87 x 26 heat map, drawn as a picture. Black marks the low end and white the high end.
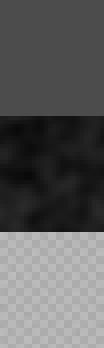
It is made of 3 by 1 panels. Panel 1,1: low, flat. Panel 2,1: very low, blotchy, faint in contrast. Panel 3,1: high, checkered, faint in contrast.
